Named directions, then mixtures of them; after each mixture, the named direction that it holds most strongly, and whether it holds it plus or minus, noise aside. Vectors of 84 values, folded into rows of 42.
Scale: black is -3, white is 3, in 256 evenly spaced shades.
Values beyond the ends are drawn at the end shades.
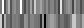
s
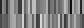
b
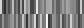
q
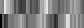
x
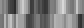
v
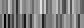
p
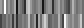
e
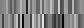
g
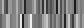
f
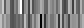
b, minus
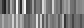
e, minus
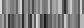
b, minus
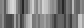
v, minus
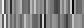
s, plus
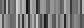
e, minus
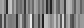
f, plus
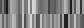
b, plus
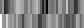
x, minus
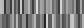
q, plus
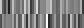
q, plus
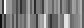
e, plus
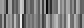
f, plus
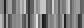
e, minus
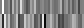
s, plus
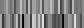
g, plus
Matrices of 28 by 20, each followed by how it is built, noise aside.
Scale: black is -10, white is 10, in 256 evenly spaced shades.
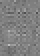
low rank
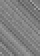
Toeplitz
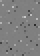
sparse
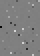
sparse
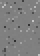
sparse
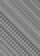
Toeplitz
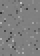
sparse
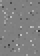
sparse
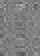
low rank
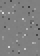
sparse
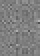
low rank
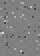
sparse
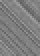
Toeplitz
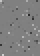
sparse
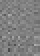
low rank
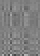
low rank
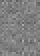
low rank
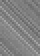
Toeplitz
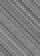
Toeplitz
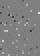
sparse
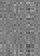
low rank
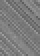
Toeplitz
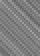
Toeplitz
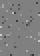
sparse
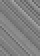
Toeplitz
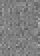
low rank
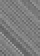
Toeplitz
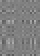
low rank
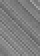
Toeplitz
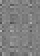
low rank
